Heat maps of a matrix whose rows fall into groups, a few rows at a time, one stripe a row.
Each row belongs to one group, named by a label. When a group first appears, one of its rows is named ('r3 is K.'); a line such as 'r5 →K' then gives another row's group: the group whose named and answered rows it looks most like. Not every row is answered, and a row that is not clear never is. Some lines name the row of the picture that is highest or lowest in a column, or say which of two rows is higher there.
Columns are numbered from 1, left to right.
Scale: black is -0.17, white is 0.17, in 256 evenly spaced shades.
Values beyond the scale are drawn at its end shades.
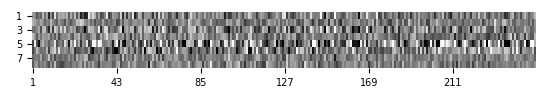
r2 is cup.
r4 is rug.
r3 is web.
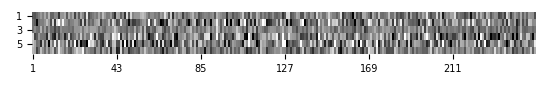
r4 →rug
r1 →web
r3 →rug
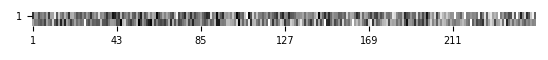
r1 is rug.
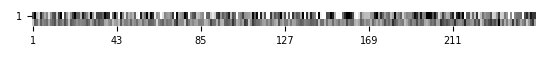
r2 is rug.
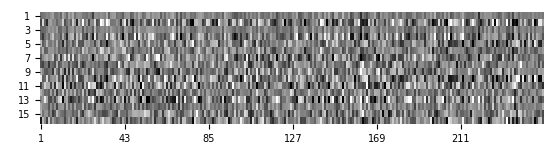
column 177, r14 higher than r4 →Yes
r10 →rug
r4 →web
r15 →cup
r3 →web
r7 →web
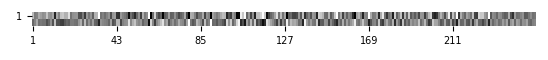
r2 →cup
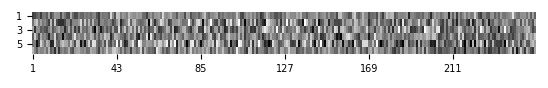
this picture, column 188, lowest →2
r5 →web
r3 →rug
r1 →cup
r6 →rug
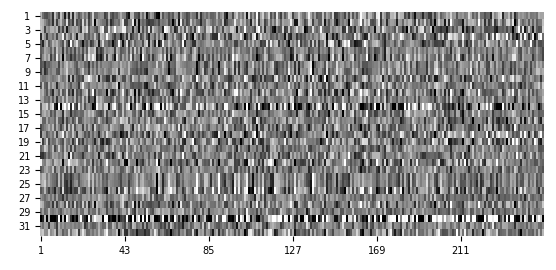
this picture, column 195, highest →14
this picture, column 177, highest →30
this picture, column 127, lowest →7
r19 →rug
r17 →web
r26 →cup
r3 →rug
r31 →web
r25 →cup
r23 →web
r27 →rug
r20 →web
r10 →cup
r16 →rug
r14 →web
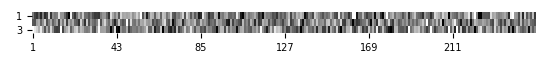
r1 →cup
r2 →web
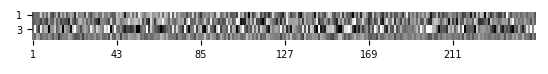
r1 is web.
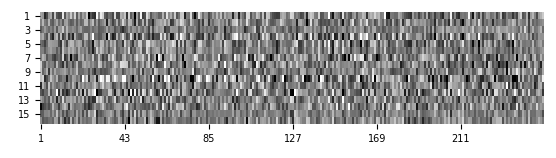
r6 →web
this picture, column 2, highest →10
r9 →rug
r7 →cup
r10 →rug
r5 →web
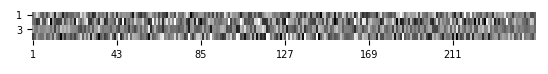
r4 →cup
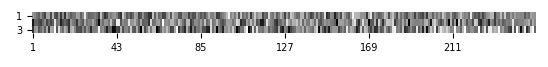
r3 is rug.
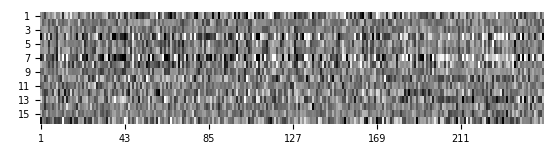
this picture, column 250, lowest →13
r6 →web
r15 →rug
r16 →cup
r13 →rug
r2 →cup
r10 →web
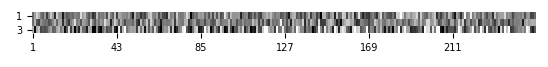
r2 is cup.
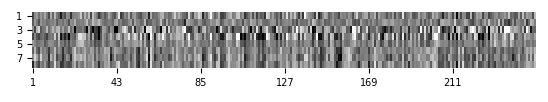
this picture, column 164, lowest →8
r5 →cup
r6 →cup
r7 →cup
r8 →cup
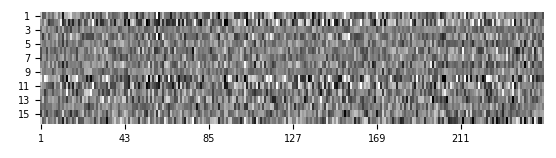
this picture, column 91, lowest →2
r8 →rug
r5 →rug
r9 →cup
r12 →cup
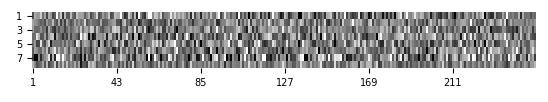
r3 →rug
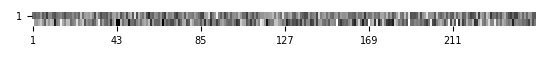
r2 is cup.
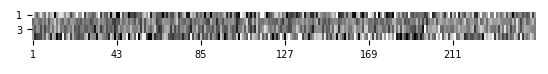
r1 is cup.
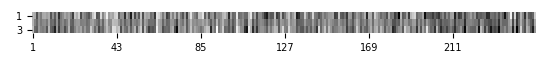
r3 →rug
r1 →rug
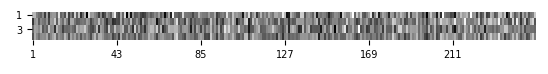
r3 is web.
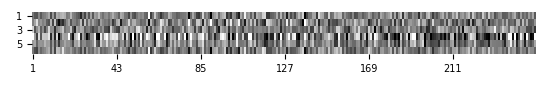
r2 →cup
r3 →cup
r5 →rug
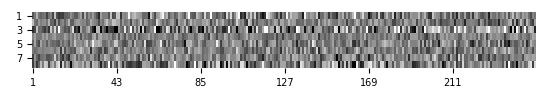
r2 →rug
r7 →cup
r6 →cup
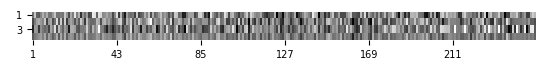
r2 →web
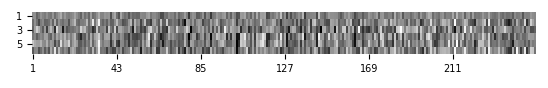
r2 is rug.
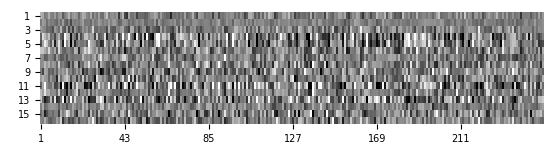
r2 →cup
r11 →cup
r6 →cup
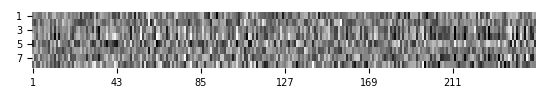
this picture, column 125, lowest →5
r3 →rug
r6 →cup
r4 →rug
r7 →rug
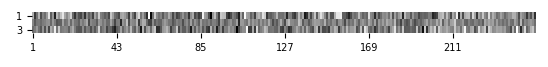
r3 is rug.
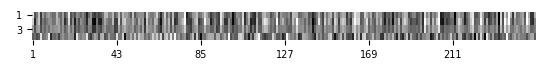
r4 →web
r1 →rug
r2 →rug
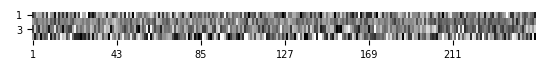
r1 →web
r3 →cup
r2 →rug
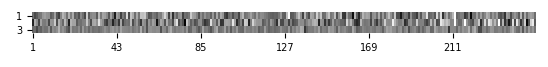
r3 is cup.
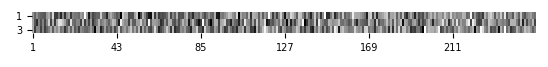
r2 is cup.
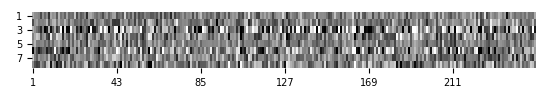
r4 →web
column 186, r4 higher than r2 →Yes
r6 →cup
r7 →rug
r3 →cup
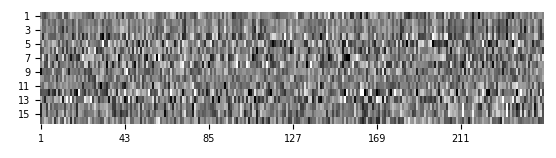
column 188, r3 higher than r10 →Yes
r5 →rug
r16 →web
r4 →rug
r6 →web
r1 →web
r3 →rug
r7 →cup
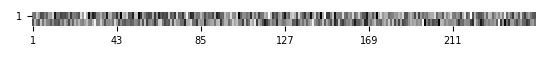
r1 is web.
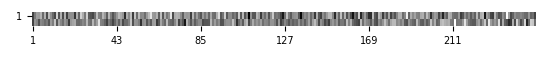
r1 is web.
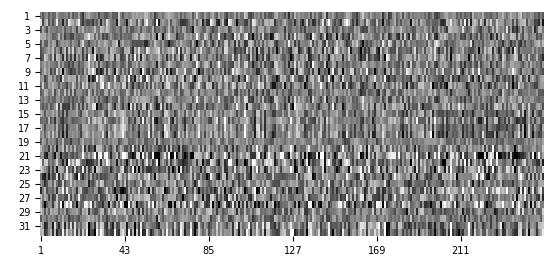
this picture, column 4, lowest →21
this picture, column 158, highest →26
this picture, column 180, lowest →4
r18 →rug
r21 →rug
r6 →web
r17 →rug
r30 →cup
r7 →web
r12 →web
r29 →rug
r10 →web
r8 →cup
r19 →cup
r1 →cup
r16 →rug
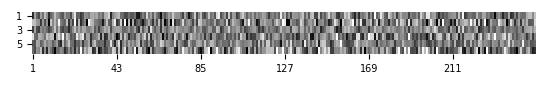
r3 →cup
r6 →rug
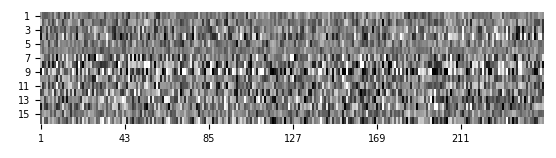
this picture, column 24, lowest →12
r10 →web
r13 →rug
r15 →web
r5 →web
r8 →cup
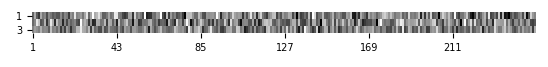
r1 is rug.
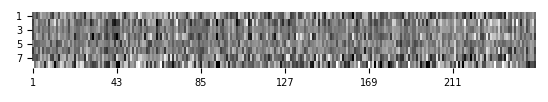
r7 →web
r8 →cup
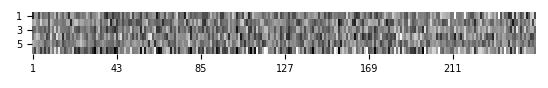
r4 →web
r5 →cup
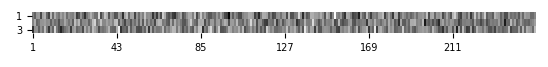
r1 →web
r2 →rug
